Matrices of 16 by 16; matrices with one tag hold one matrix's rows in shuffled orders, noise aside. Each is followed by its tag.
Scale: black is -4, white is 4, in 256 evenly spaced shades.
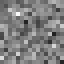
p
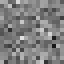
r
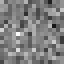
p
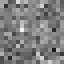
r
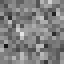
r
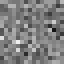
p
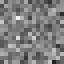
p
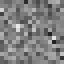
p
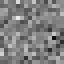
p
